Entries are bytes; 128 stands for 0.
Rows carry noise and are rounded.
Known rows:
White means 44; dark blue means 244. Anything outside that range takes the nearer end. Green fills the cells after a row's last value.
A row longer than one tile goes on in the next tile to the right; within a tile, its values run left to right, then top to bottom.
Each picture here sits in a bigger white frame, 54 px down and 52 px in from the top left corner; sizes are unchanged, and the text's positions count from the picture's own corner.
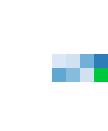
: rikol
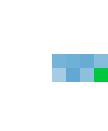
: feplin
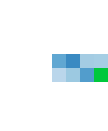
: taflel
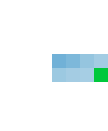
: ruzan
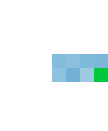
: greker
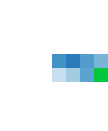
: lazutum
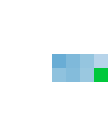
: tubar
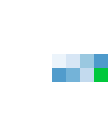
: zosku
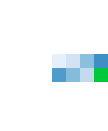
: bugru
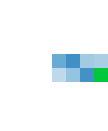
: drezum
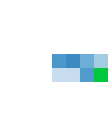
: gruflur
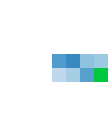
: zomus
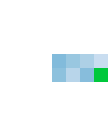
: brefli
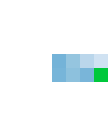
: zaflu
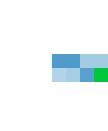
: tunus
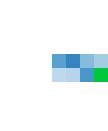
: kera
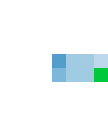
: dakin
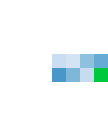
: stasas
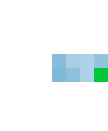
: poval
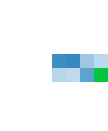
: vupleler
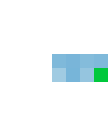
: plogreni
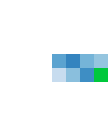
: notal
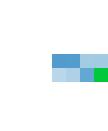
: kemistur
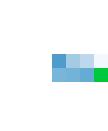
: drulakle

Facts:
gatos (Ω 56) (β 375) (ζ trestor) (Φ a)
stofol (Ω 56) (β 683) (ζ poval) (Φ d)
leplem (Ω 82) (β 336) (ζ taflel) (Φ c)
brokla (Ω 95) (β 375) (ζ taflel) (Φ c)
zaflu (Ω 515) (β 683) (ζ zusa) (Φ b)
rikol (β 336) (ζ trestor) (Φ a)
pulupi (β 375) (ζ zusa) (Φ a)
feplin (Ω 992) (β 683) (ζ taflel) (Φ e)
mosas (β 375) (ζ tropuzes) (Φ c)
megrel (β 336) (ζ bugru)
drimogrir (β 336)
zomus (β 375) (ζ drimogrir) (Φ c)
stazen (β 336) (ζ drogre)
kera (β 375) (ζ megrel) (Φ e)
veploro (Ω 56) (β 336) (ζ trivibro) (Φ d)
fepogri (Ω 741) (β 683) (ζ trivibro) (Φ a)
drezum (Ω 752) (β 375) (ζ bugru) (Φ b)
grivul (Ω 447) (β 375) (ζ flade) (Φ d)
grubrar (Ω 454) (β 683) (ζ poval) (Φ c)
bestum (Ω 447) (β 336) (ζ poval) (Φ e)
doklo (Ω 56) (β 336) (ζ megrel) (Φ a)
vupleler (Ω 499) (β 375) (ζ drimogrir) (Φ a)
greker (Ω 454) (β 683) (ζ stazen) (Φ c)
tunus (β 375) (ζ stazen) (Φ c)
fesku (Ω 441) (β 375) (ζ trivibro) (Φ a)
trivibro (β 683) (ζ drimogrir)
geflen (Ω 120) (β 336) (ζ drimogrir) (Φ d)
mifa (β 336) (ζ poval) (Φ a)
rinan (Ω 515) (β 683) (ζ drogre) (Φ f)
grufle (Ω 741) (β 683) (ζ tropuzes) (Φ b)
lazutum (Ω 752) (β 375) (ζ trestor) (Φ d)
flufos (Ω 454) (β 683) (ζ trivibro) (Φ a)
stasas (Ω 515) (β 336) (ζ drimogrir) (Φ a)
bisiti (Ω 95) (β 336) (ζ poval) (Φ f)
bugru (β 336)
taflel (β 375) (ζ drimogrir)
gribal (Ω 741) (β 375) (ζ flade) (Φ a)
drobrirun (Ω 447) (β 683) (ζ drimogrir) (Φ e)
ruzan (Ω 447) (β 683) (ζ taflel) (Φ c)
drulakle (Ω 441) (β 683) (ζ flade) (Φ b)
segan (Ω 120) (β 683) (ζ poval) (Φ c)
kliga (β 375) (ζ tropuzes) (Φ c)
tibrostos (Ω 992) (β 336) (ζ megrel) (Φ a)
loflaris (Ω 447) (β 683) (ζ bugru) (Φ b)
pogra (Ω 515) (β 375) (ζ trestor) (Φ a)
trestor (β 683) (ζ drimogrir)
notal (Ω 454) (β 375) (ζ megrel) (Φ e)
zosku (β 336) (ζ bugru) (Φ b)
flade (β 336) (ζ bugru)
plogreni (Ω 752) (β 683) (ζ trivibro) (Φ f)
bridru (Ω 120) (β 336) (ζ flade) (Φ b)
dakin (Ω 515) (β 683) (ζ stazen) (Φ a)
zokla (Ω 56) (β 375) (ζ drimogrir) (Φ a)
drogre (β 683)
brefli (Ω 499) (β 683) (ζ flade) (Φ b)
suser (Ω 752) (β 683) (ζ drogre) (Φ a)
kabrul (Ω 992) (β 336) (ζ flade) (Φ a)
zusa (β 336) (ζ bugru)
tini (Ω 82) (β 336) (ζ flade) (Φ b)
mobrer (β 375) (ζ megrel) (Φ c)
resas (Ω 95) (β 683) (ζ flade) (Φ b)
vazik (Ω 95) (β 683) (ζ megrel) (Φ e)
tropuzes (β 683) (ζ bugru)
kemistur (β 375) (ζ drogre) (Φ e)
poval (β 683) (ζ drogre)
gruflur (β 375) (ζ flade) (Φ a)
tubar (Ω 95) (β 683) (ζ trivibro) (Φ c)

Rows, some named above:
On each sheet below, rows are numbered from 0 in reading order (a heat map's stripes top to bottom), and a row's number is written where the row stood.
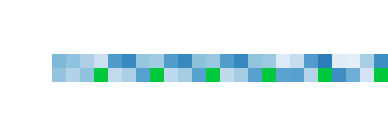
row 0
brefli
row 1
zomus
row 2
zomus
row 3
zomus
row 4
tibrostos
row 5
stazen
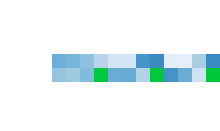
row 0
vazik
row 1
kabrul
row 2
stazen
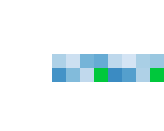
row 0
veploro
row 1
leplem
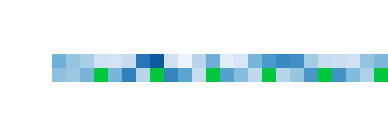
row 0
resas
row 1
geflen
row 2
bisiti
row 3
flade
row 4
brokla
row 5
doklo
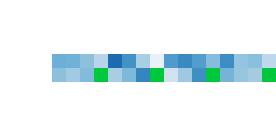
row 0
vazik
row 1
fesku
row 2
gribal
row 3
stofol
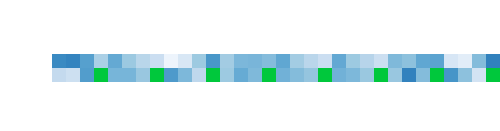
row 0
grivul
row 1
rinan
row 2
zosku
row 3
grufle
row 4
rinan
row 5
rinan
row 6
segan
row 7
mifa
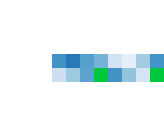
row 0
lazutum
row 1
bestum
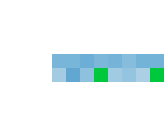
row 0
feplin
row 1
suser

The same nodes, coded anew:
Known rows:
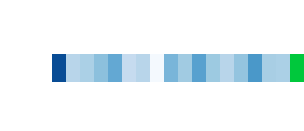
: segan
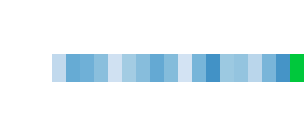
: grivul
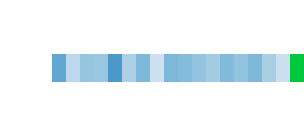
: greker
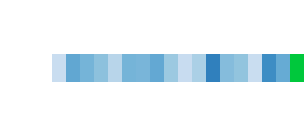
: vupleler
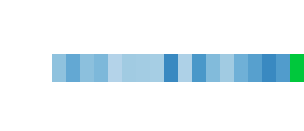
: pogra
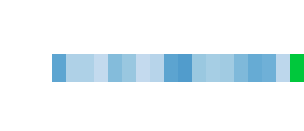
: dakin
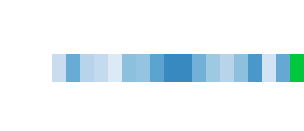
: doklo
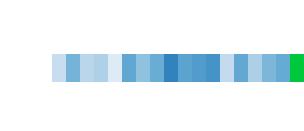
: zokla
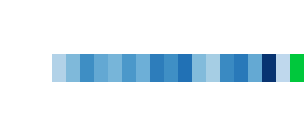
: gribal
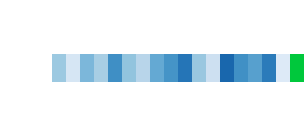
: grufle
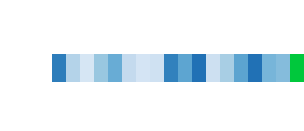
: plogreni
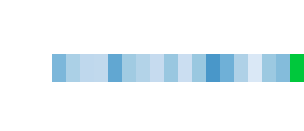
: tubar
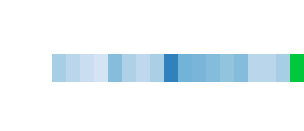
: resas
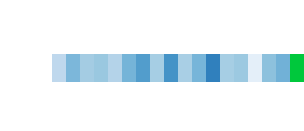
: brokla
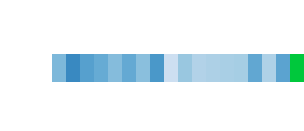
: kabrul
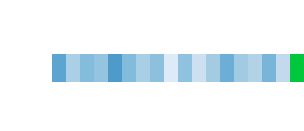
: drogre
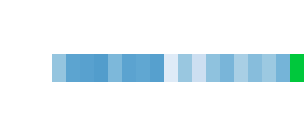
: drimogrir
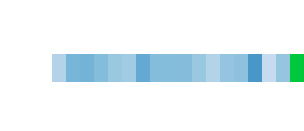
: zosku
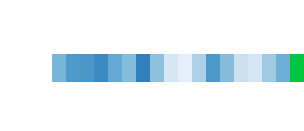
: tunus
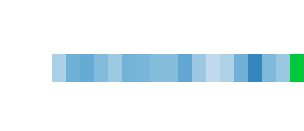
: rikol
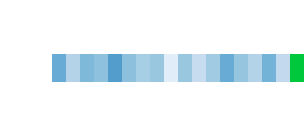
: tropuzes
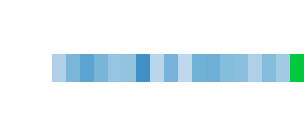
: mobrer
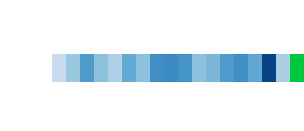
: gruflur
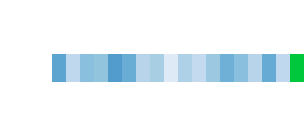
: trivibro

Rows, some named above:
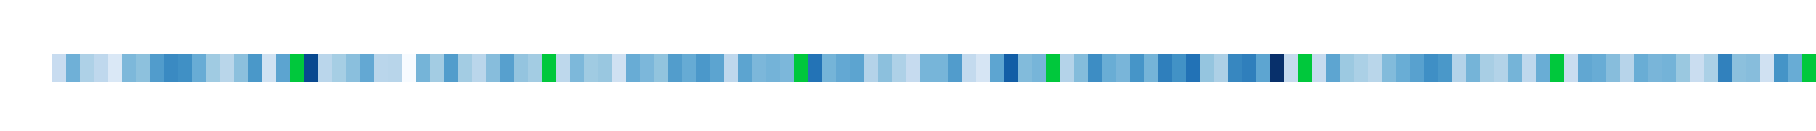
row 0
doklo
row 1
segan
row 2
fesku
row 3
geflen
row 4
gribal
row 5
bisiti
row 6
vupleler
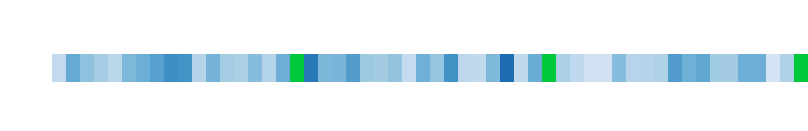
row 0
bisiti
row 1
bridru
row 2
drulakle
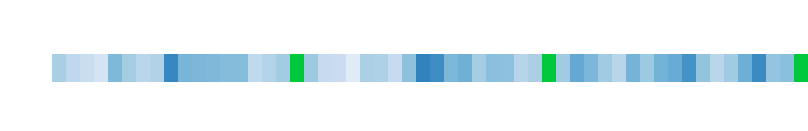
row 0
resas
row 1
stofol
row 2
tibrostos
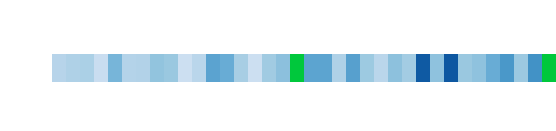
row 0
brefli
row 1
drezum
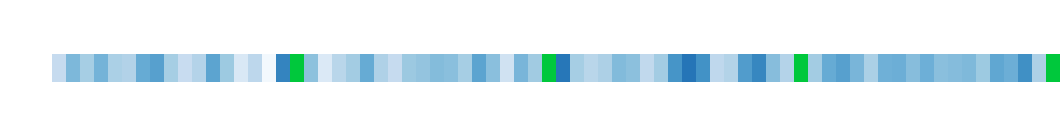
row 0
bestum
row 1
feplin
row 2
suser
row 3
pulupi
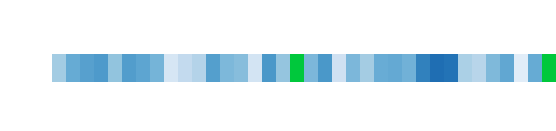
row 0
taflel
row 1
leplem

